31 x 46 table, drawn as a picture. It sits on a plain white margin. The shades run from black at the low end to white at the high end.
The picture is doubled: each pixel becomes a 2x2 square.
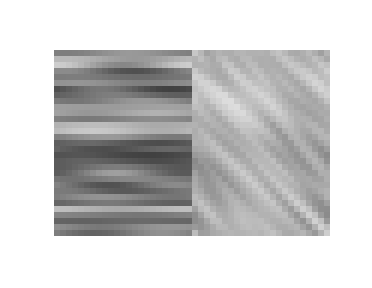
The table splits into one row of 2 panels. Panel 1,1: middling, streaked across, strong in contrast. Panel 1,2: high, slanting down to the right.
